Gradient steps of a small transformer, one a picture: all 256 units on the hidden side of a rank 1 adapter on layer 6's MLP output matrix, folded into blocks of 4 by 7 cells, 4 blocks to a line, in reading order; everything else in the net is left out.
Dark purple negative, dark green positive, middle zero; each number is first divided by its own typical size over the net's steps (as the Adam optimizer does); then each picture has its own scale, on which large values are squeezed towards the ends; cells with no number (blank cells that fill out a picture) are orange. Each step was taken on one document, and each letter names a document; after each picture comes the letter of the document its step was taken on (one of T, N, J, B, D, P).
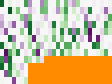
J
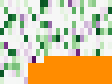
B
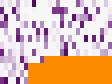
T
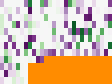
J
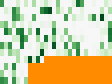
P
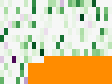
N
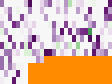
J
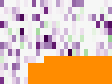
P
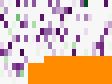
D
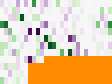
P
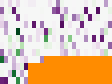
T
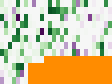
D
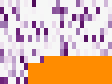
T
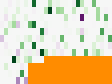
N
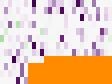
N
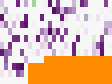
D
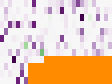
N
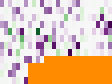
P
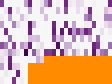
J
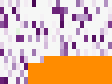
T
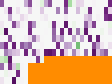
J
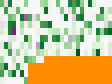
B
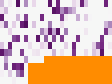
D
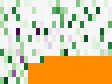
T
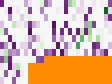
J
